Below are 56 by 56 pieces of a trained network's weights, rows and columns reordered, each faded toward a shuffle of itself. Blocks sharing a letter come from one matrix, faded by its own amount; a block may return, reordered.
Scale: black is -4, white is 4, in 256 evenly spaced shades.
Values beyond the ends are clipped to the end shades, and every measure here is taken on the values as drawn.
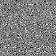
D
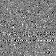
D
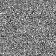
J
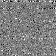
D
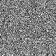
J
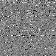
D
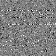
D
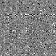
D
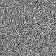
J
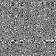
D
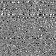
D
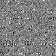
D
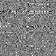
D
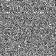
J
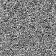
J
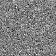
J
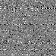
D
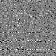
D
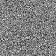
J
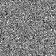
J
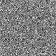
J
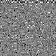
D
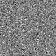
J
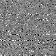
D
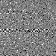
D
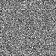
J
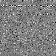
D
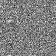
J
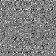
D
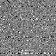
D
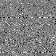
D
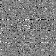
D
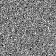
J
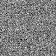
J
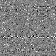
D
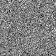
J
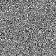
J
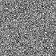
J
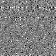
D
